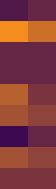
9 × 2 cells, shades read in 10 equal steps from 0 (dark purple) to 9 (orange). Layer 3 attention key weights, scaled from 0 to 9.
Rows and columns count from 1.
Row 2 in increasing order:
7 9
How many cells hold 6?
1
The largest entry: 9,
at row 2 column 1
